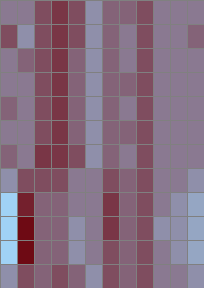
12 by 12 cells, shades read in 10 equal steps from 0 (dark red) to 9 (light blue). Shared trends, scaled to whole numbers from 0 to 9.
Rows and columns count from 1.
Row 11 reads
9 0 4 4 6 5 3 4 3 5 6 7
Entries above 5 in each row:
1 2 1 1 1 1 1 2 3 5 4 3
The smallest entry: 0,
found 2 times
